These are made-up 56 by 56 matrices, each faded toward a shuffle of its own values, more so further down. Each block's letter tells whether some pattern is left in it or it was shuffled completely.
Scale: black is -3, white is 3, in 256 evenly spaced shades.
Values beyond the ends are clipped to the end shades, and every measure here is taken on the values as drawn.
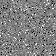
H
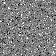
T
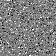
T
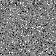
H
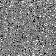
H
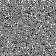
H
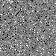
T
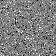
T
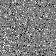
H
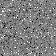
H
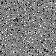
H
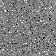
H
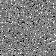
H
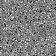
H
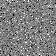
T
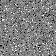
T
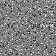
H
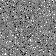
T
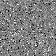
H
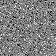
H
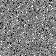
T
